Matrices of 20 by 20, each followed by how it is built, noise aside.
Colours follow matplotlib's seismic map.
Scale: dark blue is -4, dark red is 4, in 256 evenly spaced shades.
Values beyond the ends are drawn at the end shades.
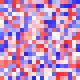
noise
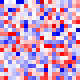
noise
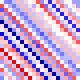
Toeplitz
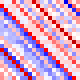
Toeplitz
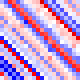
Toeplitz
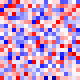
noise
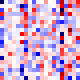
uneven columns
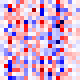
uneven columns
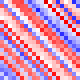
Toeplitz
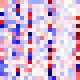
uneven columns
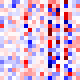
uneven columns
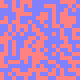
noise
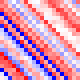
Toeplitz
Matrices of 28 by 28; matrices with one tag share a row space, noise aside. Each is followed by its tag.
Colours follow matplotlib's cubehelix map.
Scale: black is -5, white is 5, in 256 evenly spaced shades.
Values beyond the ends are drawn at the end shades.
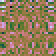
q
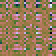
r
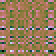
q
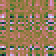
q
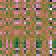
r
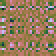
q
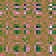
r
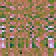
q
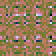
r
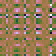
r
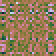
q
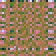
q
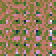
r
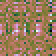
r
